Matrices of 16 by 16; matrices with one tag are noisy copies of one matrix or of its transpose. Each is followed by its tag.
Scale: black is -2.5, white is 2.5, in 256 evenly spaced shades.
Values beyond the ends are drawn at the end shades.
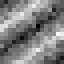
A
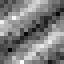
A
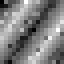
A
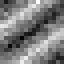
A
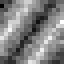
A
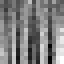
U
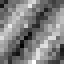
A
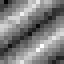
A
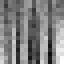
U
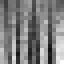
U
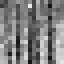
U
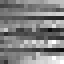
U
